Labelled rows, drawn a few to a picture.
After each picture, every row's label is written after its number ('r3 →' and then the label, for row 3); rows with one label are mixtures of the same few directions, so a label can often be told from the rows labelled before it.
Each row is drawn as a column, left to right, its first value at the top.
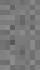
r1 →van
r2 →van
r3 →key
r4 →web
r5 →web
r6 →van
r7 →van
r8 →van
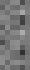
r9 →key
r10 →van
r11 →van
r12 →van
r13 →web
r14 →web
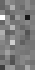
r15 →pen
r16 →web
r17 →key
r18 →pen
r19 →key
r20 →pen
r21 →van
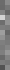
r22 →pen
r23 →web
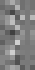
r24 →key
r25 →web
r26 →web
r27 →key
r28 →pen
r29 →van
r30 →pen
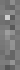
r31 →web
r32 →pen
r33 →van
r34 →van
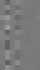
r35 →pen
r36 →van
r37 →web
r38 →van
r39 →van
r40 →pen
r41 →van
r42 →pen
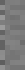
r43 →van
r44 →key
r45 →van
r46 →van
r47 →key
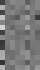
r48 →van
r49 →web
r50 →van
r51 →pen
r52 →web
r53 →van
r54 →web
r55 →pen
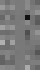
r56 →key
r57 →van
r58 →key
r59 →web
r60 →pen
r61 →pen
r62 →web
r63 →web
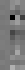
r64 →van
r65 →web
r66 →pen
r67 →web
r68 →pen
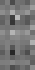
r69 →web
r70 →van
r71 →web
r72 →pen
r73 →web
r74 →web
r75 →key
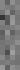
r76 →pen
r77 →web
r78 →web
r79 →key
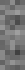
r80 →van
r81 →web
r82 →van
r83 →web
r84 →web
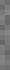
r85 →key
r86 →web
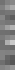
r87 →van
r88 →key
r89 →key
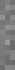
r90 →pen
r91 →key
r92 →van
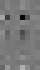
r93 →pen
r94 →pen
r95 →web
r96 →van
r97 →pen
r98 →pen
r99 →pen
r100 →van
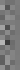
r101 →key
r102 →key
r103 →van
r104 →pen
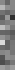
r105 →key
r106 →van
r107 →pen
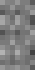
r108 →web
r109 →web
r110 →key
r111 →web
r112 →web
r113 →key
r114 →web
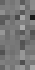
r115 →web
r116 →pen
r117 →web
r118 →pen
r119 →van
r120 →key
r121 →pen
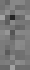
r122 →pen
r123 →web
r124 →pen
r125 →van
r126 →van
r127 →pen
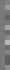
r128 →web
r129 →key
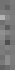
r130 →pen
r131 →key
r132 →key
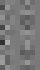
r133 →key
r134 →key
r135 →web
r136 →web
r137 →web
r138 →van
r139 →web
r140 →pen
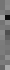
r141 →pen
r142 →pen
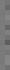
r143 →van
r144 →key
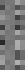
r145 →key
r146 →van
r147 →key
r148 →van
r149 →van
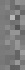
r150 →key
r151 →key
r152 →pen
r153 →van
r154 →web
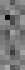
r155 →web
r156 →pen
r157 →web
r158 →van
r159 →web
